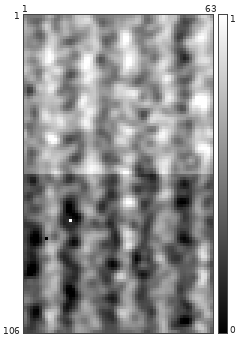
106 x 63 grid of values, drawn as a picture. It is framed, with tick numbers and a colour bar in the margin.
The bottom left is the ninth with the lowest average. Two lone cells stand out: one far higher and one far lower than their neighbours. A horizontal seam about 50% of the way down splits the table, and the top part is higher. The values follow a bell shape. Stripes running up and down repeat 5 times from left to right.
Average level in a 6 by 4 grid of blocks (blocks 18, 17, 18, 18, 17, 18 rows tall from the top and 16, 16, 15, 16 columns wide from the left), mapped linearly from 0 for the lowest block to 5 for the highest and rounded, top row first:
4 4 5 4
4 5 4 5
4 4 4 5
1 1 2 1
0 1 2 1
1 1 2 2
